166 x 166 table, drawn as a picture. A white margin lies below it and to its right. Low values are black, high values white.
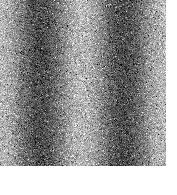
The histogram is bell-shaped. There is no seam. Upright stripes repeat 2 times across the table. On average the colour sits 50% of the way up the scale.
